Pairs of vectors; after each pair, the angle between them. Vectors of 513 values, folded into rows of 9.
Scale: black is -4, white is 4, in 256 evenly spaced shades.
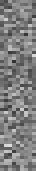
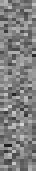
nearly opposite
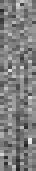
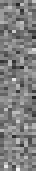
partly opposed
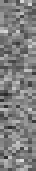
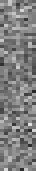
orthogonal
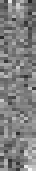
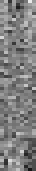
nearly opposite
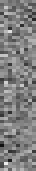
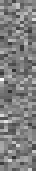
partly opposed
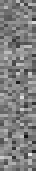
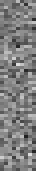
nearly parallel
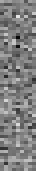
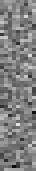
orthogonal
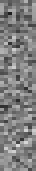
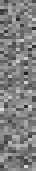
orthogonal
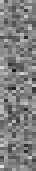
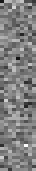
partly opposed
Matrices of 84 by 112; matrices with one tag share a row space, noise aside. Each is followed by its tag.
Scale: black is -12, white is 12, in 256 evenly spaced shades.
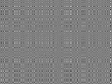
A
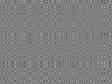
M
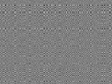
M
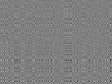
A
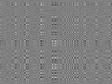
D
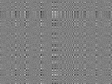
D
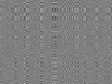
D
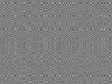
M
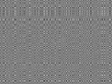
M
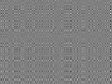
A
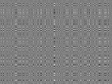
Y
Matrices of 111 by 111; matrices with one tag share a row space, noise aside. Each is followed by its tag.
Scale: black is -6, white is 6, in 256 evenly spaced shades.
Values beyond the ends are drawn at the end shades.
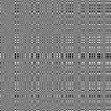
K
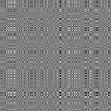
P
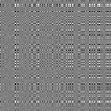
K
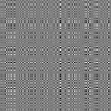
P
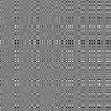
K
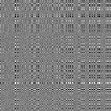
K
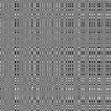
K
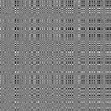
K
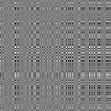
K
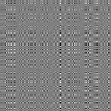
P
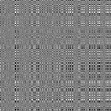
K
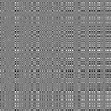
K
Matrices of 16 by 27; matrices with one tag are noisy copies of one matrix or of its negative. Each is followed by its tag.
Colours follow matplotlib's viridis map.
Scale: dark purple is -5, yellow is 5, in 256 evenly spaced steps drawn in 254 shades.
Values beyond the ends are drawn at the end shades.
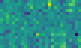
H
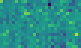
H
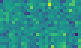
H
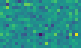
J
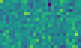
H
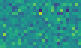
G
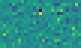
G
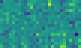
H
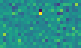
G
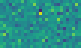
G
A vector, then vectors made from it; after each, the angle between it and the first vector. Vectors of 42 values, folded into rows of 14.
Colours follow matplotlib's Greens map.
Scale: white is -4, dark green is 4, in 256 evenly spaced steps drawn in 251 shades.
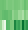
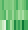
nearly parallel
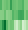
nearly opposite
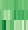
nearly opposite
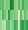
partly aligned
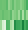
nearly parallel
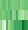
nearly parallel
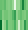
orthogonal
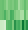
nearly parallel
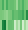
nearly opposite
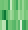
partly aligned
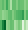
nearly opposite
